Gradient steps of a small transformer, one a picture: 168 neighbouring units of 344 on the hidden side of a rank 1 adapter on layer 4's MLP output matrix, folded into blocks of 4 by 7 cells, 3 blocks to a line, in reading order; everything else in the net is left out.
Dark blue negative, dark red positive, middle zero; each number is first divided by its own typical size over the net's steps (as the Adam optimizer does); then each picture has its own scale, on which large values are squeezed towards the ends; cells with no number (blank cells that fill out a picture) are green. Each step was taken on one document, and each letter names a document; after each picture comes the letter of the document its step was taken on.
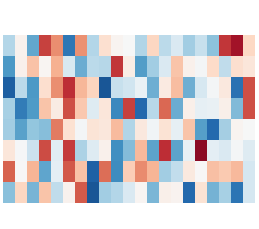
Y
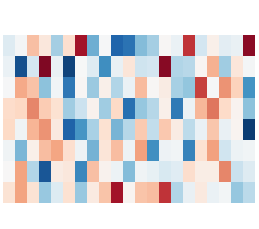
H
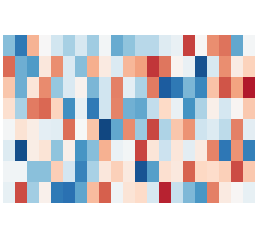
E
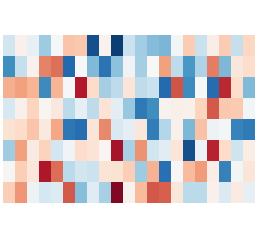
H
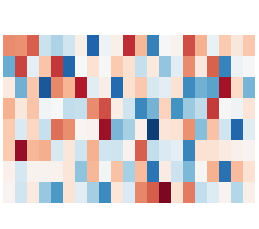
H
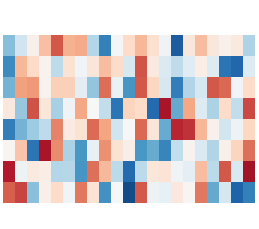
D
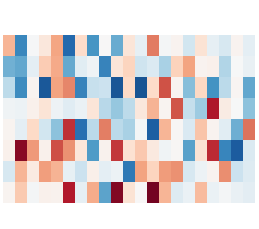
H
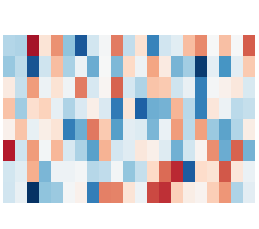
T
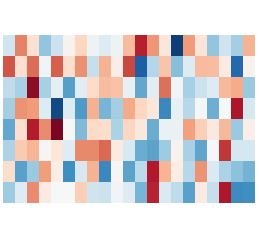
D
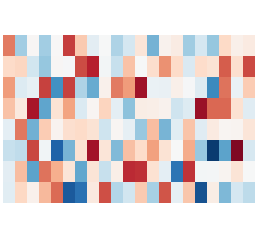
E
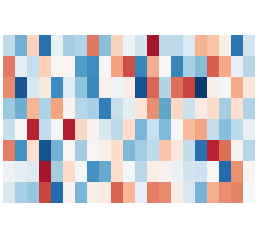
T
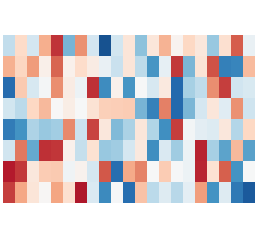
D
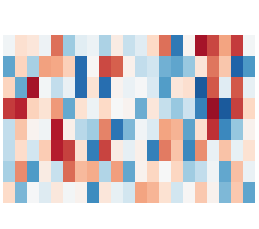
D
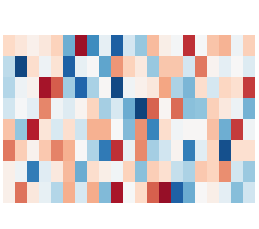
H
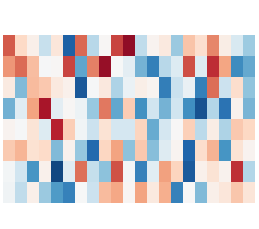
E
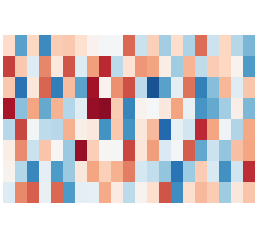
E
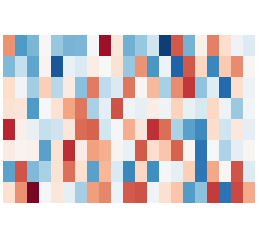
D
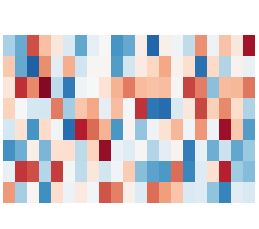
E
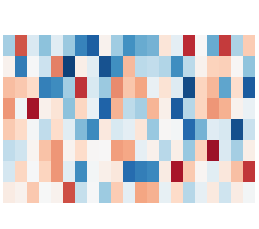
H
